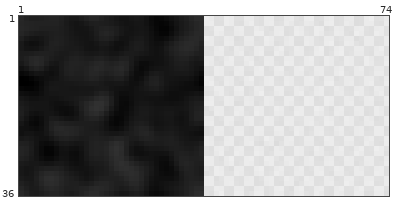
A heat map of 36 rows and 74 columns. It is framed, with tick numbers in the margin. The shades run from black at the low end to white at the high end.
The table splits into one row of 2 panels. Panel 1,1: very low, blotchy, faint in contrast. Panel 1,2: very high, checkered, faint in contrast.
